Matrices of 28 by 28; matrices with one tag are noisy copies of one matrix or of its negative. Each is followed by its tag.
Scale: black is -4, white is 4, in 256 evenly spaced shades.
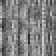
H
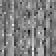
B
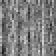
H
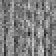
B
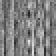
B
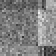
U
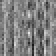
B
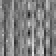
B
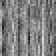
H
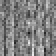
B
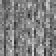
B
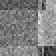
U
